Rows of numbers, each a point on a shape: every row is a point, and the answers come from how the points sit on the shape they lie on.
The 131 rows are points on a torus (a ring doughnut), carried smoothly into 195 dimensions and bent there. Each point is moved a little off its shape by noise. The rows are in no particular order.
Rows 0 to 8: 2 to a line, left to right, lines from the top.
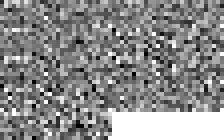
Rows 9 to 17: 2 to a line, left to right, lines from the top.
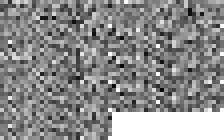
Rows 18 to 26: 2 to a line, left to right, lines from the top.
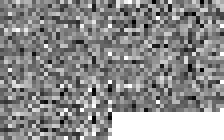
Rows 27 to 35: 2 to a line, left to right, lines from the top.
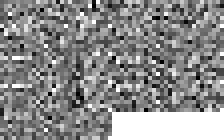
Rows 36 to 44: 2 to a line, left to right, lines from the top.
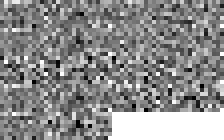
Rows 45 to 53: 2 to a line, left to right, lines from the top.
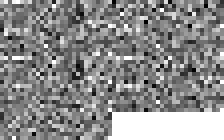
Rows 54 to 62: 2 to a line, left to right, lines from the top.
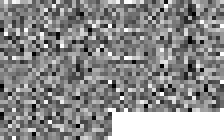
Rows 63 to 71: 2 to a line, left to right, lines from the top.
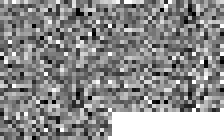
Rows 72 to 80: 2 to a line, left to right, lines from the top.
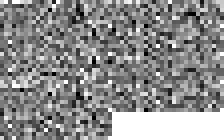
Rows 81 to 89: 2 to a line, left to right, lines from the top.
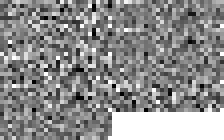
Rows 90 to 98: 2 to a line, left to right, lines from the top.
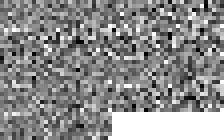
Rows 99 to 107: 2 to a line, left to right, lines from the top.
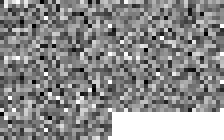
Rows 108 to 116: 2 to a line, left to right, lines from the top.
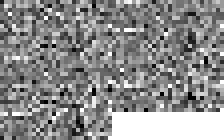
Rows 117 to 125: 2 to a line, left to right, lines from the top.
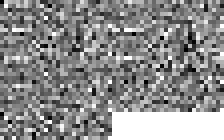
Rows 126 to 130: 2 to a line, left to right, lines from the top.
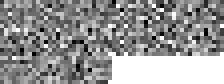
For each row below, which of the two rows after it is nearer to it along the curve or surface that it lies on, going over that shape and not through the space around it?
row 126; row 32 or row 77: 32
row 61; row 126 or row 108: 108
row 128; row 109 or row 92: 92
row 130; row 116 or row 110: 110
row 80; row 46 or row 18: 46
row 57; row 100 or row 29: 100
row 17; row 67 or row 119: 67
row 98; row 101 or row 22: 101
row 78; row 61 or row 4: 4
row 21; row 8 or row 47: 8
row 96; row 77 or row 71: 77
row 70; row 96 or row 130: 130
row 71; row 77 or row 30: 30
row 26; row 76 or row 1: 76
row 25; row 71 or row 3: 71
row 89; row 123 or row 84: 123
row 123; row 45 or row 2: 45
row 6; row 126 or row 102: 102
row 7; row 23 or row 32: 32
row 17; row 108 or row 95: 108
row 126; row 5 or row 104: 5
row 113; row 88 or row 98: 88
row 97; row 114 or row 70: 70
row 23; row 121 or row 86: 121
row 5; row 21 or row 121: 121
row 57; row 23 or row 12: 23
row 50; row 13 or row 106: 13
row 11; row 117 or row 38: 117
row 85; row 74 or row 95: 95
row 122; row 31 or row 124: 31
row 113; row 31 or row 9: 9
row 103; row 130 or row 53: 130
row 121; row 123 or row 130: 130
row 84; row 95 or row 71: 95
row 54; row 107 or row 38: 38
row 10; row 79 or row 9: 9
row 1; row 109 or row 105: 105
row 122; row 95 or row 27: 95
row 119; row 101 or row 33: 33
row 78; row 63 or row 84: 63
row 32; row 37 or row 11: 11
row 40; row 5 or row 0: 5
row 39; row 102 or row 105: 105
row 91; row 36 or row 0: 0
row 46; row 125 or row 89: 125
